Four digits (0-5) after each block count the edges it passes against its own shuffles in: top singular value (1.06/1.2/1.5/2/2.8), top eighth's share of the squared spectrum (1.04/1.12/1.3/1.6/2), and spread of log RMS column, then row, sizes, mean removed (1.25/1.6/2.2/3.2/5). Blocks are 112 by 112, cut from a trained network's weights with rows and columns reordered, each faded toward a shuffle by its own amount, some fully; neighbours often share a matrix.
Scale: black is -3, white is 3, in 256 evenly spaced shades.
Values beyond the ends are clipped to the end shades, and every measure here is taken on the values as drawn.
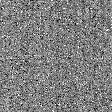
1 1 0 0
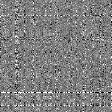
4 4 3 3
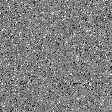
1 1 0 0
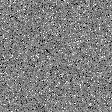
0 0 0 0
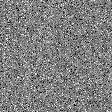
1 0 0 0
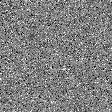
0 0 0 0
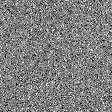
1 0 0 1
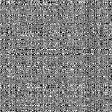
4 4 1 4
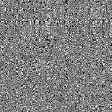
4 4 3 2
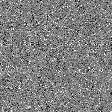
2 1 0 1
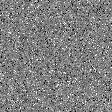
0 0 0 0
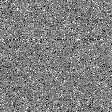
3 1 0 1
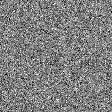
3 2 0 1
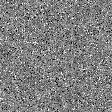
0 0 0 0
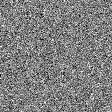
2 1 0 0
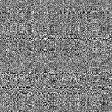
4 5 2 3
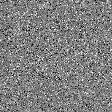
2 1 0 1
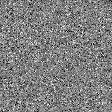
2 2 0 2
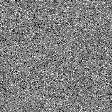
2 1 0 1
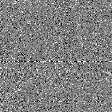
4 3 2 2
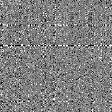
4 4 3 2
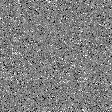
1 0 0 0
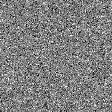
2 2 0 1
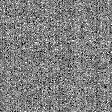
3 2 0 0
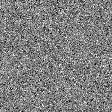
2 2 0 0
